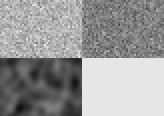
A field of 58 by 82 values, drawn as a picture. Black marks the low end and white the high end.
The table splits into 2 rows of 2 panels. Panel 1,1: high, fine-grained. Panel 1,2: middling, fine-grained. Panel 2,1: low, blotchy. Panel 2,2: very high, flat.
